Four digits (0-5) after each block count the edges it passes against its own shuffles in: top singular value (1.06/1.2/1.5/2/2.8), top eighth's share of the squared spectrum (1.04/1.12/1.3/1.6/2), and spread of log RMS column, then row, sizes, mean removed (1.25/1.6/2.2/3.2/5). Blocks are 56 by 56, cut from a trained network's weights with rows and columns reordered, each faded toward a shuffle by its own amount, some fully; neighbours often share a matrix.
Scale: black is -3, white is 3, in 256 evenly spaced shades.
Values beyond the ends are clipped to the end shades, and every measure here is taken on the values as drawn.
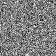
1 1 0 0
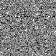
2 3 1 1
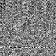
3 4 1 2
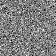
1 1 0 0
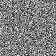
2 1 0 0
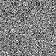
3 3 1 0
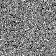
0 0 0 0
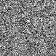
2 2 0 0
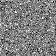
1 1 0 0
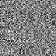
3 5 2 2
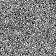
0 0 0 0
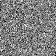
1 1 0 0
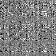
2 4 1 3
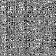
3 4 1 3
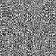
3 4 2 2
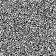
1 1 0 0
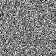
0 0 0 0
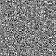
2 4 1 2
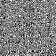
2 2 0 2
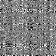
3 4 0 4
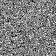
0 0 0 0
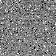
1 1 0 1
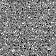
1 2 1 0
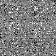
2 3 2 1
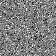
0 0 0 0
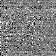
2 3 2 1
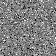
0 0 0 0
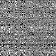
3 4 3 2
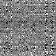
2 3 3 1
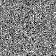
2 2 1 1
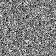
1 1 0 0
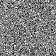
2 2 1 1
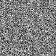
3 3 1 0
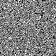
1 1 0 0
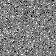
0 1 0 0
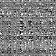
3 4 3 2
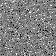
0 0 0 0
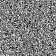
0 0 0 0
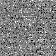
1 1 1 0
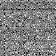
2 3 2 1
